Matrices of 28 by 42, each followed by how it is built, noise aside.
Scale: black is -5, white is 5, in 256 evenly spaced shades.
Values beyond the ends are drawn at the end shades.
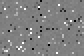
sparse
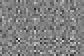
low rank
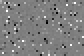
sparse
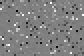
sparse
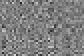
low rank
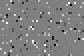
sparse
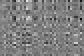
low rank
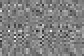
low rank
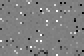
sparse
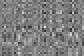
low rank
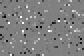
sparse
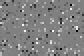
sparse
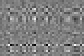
low rank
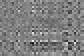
low rank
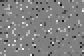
sparse
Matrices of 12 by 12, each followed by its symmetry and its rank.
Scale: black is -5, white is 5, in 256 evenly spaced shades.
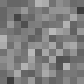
symmetric, full rank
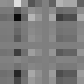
neither, rank one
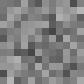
symmetric, full rank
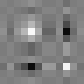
symmetric, rank one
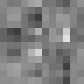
neither, rank two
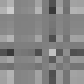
symmetric, rank one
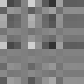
neither, rank one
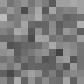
neither, full rank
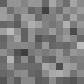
neither, full rank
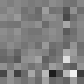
neither, rank two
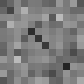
symmetric, full rank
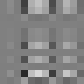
neither, rank one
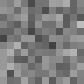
neither, full rank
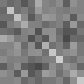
symmetric, full rank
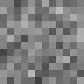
neither, full rank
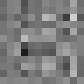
neither, rank two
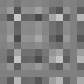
symmetric, rank one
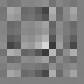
symmetric, rank one
